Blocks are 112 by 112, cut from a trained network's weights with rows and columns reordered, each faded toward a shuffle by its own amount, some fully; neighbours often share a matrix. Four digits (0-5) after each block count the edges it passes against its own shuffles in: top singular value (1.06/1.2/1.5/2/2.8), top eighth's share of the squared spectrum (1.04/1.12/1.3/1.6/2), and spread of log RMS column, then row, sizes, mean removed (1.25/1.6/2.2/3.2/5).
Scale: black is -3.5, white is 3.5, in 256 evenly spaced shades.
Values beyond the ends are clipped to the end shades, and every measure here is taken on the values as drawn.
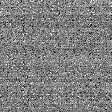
3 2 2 0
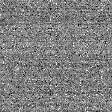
3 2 2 0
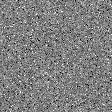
0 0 0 0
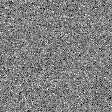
0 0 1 0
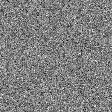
0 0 0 0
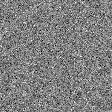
2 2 0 0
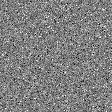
0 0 0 0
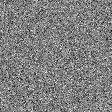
0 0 0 0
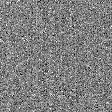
2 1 0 1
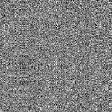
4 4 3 2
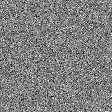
2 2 0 0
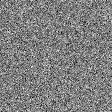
1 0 0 0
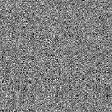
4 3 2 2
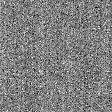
2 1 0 1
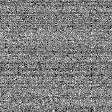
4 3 2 1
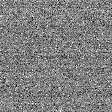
2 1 0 0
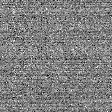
3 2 2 1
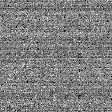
3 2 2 1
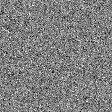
1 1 0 0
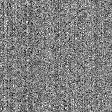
3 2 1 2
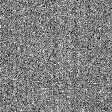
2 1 0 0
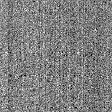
3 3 0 2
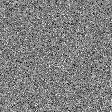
1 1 0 0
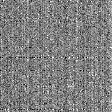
4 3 0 3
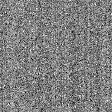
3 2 0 1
